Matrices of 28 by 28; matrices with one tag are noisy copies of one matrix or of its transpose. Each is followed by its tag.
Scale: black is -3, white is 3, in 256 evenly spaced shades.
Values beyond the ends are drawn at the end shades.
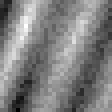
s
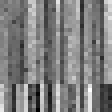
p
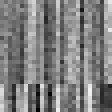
p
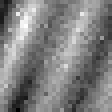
s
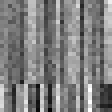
p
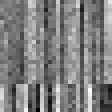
p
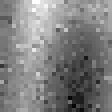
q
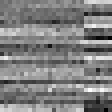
p
